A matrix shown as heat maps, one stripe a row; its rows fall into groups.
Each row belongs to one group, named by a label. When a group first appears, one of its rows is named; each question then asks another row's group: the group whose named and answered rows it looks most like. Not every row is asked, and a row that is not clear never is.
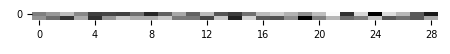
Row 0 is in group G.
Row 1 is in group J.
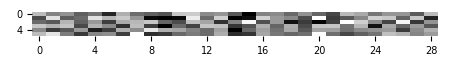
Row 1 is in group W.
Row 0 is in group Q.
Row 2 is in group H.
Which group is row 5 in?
W
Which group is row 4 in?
J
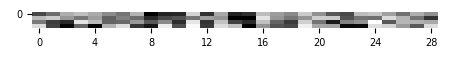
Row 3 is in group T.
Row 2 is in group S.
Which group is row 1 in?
W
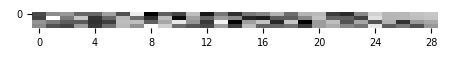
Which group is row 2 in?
J
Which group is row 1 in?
T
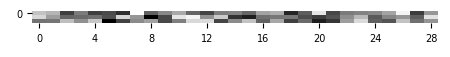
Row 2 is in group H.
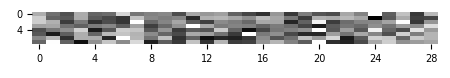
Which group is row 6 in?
T
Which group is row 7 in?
W
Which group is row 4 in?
T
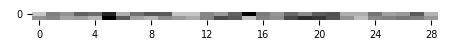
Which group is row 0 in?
Q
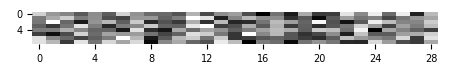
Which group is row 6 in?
Q
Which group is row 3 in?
H
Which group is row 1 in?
H
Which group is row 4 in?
G
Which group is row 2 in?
W
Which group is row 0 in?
Q
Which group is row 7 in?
T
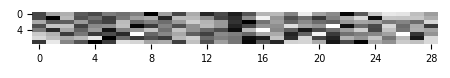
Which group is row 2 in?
Q
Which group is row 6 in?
Q
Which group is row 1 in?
H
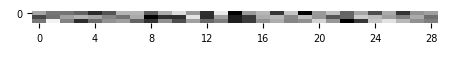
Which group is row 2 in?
W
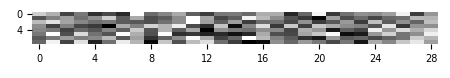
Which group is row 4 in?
S
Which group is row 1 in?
H
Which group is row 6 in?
H
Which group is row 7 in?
T
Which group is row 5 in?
T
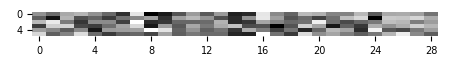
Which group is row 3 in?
T
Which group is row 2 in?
W
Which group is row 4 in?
J
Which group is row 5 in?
S
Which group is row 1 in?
H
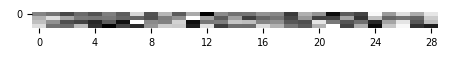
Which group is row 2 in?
G
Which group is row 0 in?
S
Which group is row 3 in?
G
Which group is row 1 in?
Q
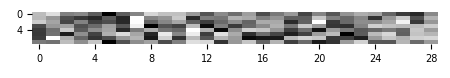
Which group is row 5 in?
T
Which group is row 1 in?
G
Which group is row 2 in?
G
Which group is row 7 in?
H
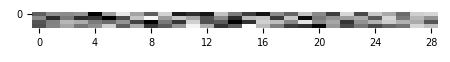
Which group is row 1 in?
J
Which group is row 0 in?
T
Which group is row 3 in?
H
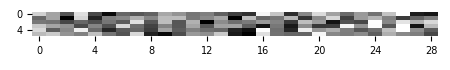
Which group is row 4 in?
S
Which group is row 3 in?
Q
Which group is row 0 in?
G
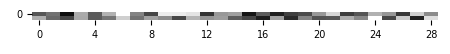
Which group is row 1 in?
Q
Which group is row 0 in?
T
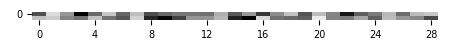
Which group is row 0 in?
W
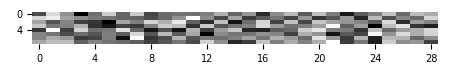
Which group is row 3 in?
G
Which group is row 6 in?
G
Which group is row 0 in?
W
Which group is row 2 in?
J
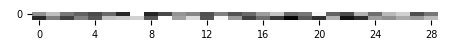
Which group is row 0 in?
G
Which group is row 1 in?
T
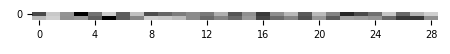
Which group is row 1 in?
J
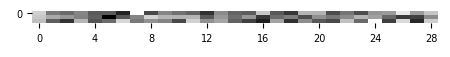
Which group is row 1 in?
J
